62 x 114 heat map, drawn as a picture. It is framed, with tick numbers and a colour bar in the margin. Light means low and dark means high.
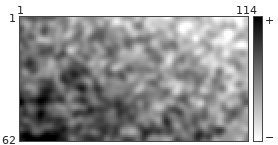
Overall the values sit about 50% of the way up the scale. Neither half mirrors the other. Values rise toward the bottom left. The top right is the ninth with the lowest average. The texture is blotchy. The ninth with the highest average is the bottom left.
